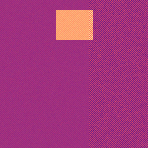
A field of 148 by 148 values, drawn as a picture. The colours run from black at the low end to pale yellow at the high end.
The left part is calmer, up to a seam about 60% of the way across. An odd patch, higher than its surroundings, sits in the top middle. The ninth with the highest average is the top middle.
